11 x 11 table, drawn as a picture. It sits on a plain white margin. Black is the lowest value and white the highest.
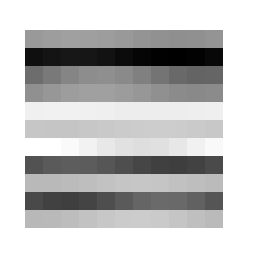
Grain: streaks across. Ninth with the lowest average: top right. Average level on the scale: 60%.
